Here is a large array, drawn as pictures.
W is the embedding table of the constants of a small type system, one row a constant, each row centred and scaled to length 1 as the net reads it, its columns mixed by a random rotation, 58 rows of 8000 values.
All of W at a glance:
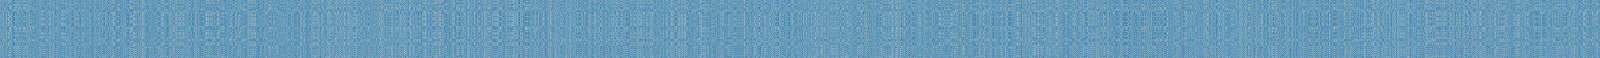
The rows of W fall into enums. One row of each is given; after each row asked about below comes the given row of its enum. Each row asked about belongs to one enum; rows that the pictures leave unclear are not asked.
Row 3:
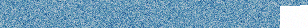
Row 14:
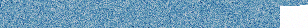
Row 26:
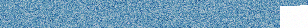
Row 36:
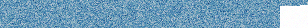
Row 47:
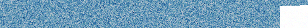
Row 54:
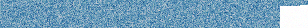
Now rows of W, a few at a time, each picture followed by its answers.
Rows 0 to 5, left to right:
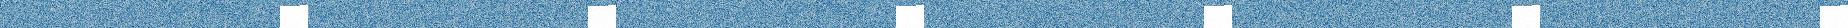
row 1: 54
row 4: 47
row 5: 54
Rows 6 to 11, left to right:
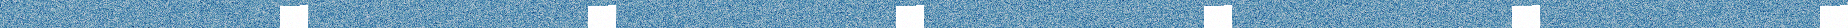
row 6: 14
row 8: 54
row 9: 26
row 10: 47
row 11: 36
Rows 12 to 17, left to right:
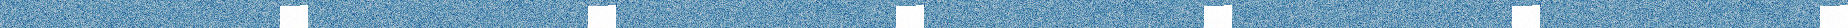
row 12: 3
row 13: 3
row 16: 54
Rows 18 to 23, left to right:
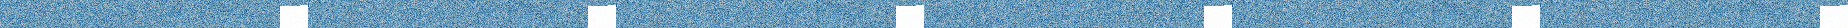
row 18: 36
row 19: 14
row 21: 54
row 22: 14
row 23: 14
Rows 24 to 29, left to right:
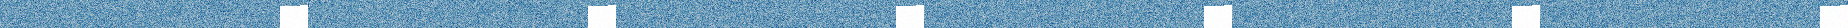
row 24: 36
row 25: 14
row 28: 54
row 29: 54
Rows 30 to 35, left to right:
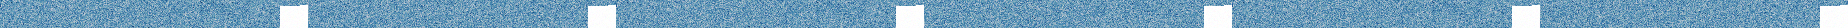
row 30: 14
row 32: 14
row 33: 36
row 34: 14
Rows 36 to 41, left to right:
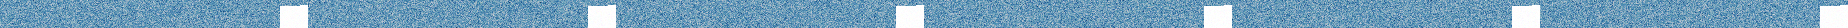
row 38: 3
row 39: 26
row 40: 26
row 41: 54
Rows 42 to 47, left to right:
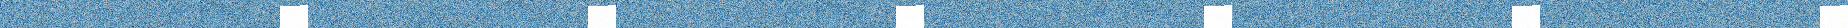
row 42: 14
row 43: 3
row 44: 14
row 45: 36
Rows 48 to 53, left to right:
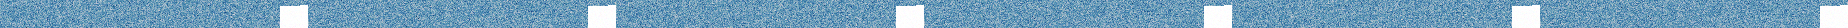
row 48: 54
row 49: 36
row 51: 36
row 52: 54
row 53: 36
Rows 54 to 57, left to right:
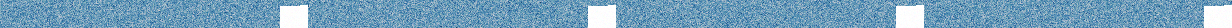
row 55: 14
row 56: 3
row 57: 54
